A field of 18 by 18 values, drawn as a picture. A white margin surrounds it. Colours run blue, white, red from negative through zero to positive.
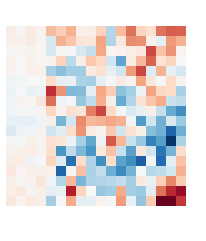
Ninth with the lowest average: middle right. Seam: vertical, 20% of the way across, the left part calmer. Mirror symmetry: none.
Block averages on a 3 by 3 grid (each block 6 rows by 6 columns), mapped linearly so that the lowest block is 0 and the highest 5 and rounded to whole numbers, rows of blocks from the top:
325 | 330 | 212
